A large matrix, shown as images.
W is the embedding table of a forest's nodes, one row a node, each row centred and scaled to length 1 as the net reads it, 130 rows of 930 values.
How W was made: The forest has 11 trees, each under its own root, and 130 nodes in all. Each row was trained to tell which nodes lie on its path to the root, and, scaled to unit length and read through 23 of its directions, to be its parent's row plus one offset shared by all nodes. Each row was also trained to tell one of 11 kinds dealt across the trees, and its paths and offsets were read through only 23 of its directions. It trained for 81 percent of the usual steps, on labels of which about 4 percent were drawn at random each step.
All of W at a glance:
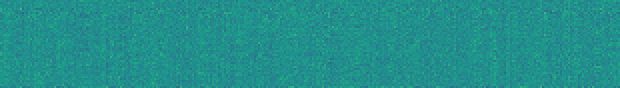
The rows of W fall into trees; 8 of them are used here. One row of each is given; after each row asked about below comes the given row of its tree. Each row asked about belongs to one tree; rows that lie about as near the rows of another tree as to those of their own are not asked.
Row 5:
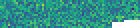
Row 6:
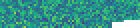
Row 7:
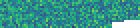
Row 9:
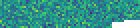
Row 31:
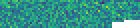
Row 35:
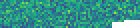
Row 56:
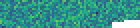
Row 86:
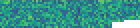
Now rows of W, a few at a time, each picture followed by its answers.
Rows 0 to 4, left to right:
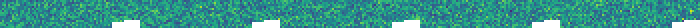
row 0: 56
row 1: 7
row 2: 7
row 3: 5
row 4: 31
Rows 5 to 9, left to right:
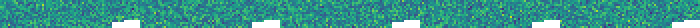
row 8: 31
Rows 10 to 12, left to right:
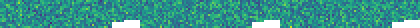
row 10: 6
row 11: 56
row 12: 56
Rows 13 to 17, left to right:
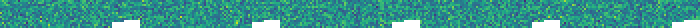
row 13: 5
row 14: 7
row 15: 86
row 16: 86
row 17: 7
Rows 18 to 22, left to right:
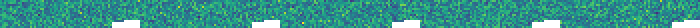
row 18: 5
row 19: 56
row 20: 5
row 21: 56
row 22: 31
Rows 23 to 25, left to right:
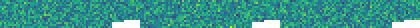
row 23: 56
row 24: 5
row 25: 56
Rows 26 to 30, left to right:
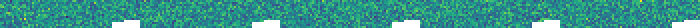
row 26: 31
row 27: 7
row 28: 35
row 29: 31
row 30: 35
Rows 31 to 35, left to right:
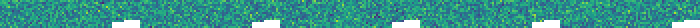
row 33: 5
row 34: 86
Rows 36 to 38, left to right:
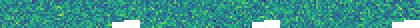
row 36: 7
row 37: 5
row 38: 86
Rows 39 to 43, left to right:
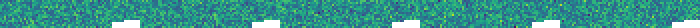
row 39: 6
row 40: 6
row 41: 5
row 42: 31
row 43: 5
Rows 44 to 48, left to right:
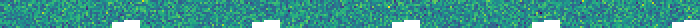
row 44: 35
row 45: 86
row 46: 31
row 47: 35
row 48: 5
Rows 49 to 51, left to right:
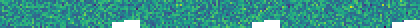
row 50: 86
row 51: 31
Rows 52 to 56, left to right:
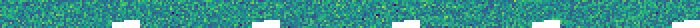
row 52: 9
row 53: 35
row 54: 5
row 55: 7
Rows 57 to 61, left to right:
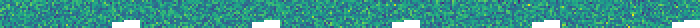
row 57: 31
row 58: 6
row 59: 56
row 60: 31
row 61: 9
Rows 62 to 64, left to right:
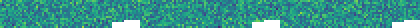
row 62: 9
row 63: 86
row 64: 31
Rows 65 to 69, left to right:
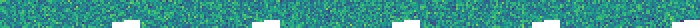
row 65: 86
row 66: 9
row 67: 56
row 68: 56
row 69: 35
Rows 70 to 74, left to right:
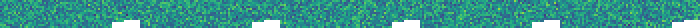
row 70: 86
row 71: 35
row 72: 56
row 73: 9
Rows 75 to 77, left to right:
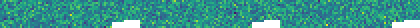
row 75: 35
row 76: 5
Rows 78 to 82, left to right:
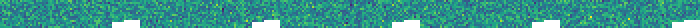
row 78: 86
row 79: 5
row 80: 7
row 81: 86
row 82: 86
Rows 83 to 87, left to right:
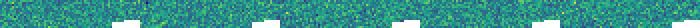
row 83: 86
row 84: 31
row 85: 35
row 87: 35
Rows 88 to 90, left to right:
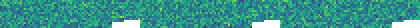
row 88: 35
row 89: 9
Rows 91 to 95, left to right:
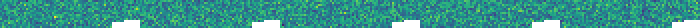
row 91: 35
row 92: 86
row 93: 31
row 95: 35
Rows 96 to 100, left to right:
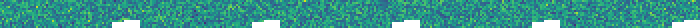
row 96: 31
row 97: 7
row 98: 6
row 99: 56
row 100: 56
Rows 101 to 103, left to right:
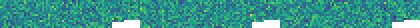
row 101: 5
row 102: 86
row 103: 7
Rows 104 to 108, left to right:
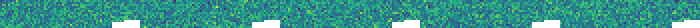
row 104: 56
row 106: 5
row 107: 35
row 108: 31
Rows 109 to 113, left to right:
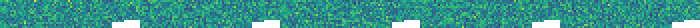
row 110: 31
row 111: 9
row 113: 7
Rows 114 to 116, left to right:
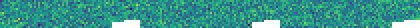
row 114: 35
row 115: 5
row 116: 7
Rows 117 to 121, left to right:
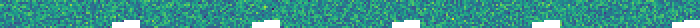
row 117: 31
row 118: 35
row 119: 56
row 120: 9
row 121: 56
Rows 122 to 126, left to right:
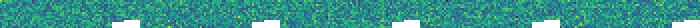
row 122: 7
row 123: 35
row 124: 86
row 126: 31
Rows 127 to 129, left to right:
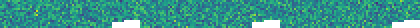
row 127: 35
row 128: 86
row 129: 7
